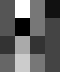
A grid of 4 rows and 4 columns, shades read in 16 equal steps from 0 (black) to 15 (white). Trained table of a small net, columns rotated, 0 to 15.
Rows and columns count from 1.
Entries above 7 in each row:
1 0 1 1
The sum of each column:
19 37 24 13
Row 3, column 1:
3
